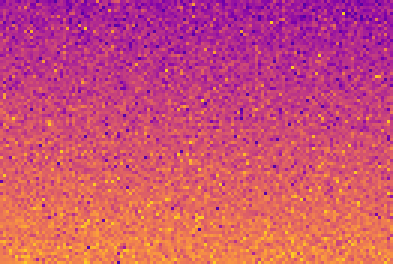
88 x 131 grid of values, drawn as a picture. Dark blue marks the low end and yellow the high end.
The field climbs toward the bottom. On average the colour sits 50% of the way up the scale. No regular stripes run through it.
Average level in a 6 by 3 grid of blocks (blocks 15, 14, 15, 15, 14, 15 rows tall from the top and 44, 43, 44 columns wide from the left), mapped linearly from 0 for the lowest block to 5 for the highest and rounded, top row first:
0 0 0
1 1 1
2 2 2
3 3 3
4 4 4
5 5 5
